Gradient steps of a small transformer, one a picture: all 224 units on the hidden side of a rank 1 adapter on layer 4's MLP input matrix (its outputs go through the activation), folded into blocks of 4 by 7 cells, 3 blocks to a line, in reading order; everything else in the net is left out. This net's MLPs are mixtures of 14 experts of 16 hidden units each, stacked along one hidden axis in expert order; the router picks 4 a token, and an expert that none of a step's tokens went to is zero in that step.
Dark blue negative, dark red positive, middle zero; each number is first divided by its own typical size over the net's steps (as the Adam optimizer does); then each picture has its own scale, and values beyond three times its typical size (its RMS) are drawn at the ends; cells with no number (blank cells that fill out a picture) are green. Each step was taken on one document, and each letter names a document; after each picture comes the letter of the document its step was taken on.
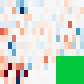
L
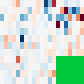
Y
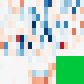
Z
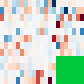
Y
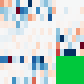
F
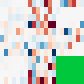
Z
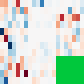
L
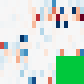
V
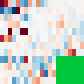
F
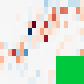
V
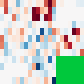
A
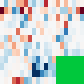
Y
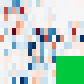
F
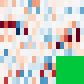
F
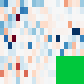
L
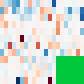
Y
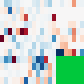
F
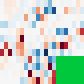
Z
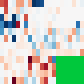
F
